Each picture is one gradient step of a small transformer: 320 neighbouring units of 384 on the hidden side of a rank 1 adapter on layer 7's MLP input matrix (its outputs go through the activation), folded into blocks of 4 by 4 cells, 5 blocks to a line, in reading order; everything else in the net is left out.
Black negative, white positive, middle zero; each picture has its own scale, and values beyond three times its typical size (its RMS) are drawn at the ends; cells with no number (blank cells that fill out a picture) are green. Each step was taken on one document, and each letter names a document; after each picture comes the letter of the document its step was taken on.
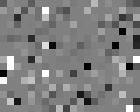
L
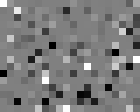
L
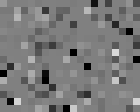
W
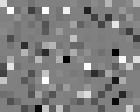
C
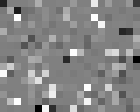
W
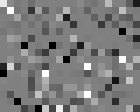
C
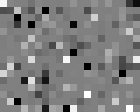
W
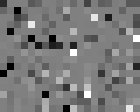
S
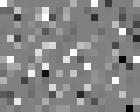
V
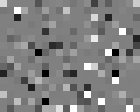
S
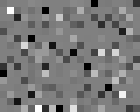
C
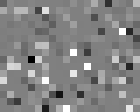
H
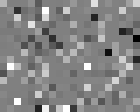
W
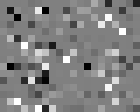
C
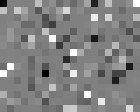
S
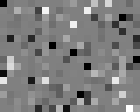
L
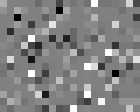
S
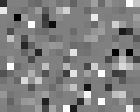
S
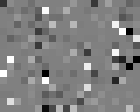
H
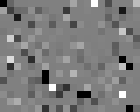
V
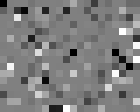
W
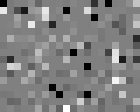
W
